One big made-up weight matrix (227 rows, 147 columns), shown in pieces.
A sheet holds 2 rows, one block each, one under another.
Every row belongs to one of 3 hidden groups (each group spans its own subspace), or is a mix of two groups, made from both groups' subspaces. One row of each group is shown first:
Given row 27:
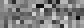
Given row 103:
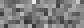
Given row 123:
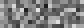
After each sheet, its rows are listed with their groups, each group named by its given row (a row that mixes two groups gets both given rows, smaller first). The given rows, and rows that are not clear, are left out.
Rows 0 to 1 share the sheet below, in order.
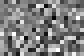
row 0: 27
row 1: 123
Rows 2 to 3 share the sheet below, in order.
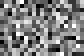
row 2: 27 and 103
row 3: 123
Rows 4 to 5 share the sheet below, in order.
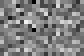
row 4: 103
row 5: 103
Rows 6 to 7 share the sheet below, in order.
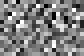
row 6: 27
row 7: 27
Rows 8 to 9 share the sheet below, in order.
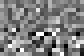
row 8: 123
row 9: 27
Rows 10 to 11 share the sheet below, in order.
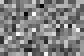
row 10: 27
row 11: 103
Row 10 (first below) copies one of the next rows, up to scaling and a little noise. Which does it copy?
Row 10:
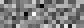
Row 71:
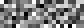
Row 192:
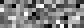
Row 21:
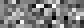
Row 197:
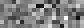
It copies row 71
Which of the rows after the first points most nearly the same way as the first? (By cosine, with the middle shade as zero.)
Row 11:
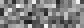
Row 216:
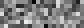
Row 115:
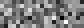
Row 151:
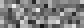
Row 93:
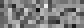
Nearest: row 115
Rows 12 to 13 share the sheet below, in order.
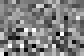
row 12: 27
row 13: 103
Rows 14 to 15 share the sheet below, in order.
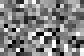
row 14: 103
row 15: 27
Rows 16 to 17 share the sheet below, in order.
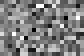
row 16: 27
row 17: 123
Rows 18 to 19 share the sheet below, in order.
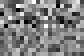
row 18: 103
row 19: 123
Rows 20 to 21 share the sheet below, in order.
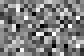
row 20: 27 and 123
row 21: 27
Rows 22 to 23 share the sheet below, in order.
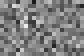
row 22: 123
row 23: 27
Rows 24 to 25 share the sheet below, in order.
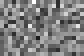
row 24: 103 and 123
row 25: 123
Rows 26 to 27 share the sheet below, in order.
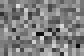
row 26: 123
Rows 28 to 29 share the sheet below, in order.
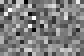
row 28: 103
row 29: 103
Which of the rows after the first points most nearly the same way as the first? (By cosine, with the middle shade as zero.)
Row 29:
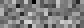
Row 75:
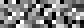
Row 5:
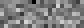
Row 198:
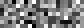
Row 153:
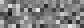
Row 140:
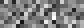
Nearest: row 5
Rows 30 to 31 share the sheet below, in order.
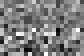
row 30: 103
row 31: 103
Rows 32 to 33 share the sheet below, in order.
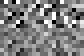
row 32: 27
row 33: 27
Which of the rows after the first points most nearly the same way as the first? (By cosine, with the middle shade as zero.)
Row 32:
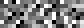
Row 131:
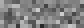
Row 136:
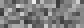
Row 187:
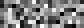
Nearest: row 187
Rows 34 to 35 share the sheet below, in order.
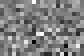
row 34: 103
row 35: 27
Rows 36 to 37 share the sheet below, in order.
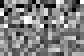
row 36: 103
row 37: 123
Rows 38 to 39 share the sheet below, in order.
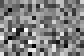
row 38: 103
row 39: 103
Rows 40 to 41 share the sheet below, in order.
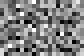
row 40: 103
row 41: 103
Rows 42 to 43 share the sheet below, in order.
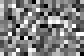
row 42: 103 and 123
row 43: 123
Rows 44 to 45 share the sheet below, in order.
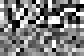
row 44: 123
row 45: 27
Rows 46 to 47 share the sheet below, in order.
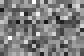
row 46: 27 and 103
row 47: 27 and 103
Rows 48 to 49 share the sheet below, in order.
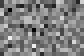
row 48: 103
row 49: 103
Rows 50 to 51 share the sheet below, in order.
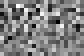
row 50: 123
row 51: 103
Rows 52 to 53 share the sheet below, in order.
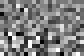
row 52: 123
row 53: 123
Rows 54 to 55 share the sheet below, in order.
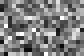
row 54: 27 and 103
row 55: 103
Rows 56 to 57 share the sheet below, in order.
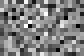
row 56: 103 and 123
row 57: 123
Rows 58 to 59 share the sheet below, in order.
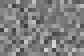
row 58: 123
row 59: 27
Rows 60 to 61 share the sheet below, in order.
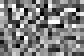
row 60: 123
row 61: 123
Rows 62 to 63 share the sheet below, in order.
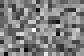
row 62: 123
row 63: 103
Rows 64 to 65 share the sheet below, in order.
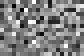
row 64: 123
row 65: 27
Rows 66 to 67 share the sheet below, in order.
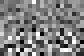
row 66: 103
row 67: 103
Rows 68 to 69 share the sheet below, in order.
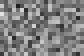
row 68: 123
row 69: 123
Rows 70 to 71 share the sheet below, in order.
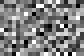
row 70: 27
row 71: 27
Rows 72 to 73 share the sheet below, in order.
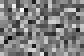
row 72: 123
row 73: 103
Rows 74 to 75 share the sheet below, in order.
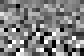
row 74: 123
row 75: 27
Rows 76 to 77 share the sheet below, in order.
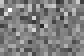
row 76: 103
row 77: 103
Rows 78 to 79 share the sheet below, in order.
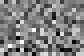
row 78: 27
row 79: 103
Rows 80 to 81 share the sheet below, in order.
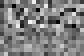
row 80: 123
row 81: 103
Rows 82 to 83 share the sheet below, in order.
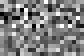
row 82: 123
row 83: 123
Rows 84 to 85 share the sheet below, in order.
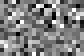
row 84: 27
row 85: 123
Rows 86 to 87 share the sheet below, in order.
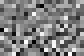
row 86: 27
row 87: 27
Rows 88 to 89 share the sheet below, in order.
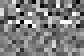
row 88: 103
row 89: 27
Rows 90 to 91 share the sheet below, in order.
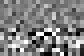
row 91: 27
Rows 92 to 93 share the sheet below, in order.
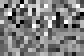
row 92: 27 and 103
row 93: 123
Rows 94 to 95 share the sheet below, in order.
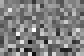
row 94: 103
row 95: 103
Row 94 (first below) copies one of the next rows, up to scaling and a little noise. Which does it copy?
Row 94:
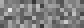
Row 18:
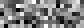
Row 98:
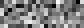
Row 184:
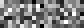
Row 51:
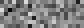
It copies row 184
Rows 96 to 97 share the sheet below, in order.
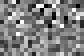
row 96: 27
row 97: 123
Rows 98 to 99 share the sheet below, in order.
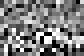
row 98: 103
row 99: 27
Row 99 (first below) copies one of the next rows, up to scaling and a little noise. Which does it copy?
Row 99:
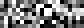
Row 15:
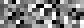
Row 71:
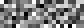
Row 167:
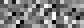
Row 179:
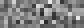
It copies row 179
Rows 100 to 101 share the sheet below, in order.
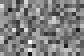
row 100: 103 and 123
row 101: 103
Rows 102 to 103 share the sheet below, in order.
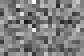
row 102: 103
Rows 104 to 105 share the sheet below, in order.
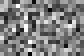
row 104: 27 and 123
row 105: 103
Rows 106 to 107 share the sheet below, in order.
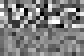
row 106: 123
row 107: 123
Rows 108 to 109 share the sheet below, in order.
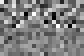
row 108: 27
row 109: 103
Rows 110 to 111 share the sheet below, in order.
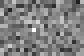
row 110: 103
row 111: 103
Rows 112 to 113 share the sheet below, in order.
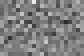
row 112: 103
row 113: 103
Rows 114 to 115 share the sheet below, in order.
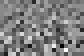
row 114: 27 and 103
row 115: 27 and 103
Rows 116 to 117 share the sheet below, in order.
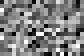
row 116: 27 and 103
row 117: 27
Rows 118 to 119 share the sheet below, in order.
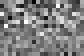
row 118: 103
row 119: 27
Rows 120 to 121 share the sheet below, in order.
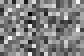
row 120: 103
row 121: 103
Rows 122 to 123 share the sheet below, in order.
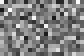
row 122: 27 and 103
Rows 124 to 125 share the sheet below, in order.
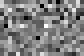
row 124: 27 and 103
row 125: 123
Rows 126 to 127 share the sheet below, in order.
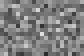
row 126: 123
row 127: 27 and 103
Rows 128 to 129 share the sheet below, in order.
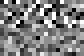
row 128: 27
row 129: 123
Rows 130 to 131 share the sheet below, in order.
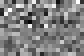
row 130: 103
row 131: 123
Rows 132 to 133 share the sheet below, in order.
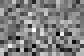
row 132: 103
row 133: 103
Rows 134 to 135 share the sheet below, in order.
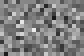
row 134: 27
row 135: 103
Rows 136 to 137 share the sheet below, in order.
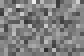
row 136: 103
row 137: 27
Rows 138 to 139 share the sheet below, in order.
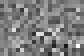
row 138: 123
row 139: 27
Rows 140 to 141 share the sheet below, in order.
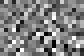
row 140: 27
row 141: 27
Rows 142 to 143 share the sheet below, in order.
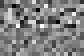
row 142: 123
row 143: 27
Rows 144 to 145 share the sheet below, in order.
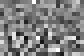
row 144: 103
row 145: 123
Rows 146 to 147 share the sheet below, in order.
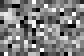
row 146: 123
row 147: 27 and 103
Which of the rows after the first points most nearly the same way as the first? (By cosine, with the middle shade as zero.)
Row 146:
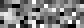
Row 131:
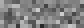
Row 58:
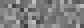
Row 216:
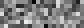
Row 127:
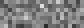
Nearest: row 58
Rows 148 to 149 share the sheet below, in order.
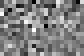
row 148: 103
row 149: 103 and 123
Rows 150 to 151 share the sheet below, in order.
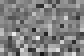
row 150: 27
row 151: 123
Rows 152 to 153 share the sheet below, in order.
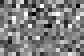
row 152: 27 and 103
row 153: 123
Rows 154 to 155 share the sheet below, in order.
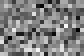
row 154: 27
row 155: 103
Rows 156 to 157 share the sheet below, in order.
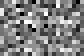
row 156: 103
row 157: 103
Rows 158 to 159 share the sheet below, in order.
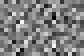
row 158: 27
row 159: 27
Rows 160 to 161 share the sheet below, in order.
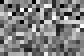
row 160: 27 and 123
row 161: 103
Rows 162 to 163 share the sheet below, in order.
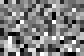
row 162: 27
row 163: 123
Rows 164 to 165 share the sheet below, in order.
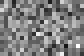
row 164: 27
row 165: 27 and 123
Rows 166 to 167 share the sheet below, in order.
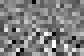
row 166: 103
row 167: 27
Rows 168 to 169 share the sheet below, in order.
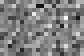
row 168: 27
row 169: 27
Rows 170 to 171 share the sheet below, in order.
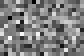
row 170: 27 and 103
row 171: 103
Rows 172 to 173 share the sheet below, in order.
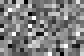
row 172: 103
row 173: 27
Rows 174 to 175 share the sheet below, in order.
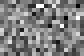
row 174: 27
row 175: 27 and 103
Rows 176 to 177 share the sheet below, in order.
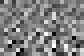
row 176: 27
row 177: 27
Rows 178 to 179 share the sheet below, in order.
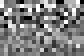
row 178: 103
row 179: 27
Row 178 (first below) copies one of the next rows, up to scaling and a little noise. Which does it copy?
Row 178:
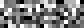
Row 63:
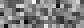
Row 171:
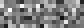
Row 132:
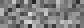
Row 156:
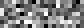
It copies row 171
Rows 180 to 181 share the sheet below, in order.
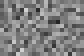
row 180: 123
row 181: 27
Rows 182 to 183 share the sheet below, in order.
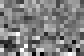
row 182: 103
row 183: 123
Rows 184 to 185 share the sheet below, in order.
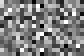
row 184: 103
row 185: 27 and 123
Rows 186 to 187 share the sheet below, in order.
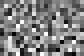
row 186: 27 and 103
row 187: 123
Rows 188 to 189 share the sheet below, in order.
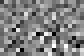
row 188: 27
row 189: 27
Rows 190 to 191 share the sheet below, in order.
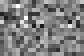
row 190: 123
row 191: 123
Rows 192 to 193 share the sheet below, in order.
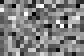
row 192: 27
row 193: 123
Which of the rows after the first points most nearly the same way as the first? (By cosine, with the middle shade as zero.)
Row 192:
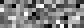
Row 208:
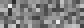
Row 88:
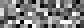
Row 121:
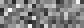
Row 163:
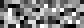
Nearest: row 208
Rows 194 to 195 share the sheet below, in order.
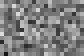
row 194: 123
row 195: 103
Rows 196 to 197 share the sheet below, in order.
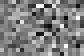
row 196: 27
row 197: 27
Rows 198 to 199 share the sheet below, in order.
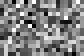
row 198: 103
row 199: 27 and 123
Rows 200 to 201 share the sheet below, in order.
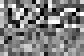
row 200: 123
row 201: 103
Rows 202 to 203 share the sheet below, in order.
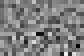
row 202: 123
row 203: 27 and 123
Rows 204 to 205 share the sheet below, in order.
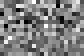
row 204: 103
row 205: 103
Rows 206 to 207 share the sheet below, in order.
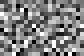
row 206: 123
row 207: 27
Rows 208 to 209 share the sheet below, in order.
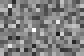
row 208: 27 and 123
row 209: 103
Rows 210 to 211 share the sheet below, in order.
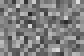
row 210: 103
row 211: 123
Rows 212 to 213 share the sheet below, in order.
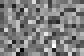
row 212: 123
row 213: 27
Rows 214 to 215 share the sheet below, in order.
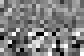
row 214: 27 and 103
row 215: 27
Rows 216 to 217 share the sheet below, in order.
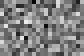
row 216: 103
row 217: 123
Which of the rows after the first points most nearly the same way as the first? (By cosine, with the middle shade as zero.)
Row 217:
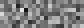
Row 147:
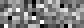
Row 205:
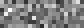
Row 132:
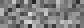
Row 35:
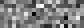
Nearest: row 132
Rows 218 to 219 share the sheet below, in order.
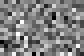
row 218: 27
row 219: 123
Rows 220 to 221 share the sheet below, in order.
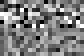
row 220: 123
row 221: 123
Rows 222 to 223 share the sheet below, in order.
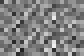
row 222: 27
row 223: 27
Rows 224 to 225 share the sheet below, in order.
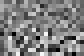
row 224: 27 and 103
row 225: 123
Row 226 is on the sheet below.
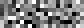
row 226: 103
